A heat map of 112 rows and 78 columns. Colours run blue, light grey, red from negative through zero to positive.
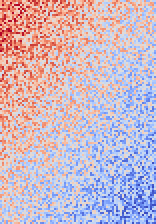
There are no regular stripes. The ninth with the lowest average is the bottom right. The texture is fine-grained noise. No single row or column stands out from its neighbours. Neither half mirrors the other. There is an overall slope up to the top left. Overall the values sit about 50% of the way up the scale. The ninth with the highest average is the top left.
